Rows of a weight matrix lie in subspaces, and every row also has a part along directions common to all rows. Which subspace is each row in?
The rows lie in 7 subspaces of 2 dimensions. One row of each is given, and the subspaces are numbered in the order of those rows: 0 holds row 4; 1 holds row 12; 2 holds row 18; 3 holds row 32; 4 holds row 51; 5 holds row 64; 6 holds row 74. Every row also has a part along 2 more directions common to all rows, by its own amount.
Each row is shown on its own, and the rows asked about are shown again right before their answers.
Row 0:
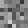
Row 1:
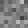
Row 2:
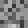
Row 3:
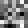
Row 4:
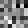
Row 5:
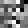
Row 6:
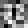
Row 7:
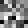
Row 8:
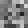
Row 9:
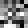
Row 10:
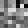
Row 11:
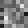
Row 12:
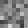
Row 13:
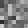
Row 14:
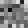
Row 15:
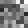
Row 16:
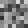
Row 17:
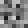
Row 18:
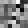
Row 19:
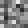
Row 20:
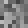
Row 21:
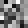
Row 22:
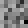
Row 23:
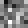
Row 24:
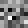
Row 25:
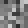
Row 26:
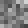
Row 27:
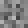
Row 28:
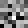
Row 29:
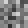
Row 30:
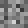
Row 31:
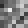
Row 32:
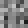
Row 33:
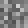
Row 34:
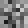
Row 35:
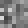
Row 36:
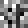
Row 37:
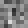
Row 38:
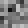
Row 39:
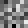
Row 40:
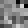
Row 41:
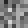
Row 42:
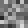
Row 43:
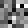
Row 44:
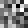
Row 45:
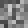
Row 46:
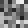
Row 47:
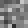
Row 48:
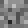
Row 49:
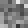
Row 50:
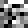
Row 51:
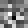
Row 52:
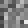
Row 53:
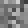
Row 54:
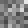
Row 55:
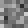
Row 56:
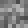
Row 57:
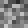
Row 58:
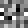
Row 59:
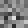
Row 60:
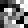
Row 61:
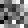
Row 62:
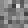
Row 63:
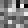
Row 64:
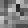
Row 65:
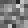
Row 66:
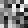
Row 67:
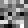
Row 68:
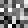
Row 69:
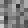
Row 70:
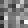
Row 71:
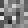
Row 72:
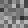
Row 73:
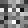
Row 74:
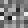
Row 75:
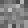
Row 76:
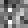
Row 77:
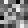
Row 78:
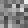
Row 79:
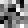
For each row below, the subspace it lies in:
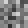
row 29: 2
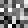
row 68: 0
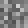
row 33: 2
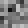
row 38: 5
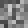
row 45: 4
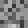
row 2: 1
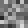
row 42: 1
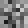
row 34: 2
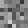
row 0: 4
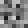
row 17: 4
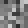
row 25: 2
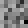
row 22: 3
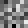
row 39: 6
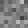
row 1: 0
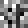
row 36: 6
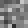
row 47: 2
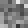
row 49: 0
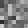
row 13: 4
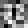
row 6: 4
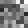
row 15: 5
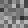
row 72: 0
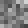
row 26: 3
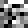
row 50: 1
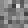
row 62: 0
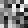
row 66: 3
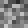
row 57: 1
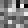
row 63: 0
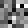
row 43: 0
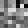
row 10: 0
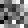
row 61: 5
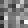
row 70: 3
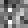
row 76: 6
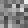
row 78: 3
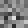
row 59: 4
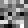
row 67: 1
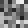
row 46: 0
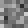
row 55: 5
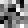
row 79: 5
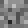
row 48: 6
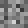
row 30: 2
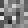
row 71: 6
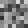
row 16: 3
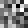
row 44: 3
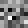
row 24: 6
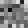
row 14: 5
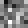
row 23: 6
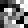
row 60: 5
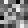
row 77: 1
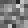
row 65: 2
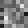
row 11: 5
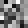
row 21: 1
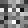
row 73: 2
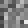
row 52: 3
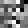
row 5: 2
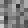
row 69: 3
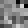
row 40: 0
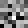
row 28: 4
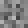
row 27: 4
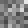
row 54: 3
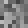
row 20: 1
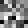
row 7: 4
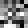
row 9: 1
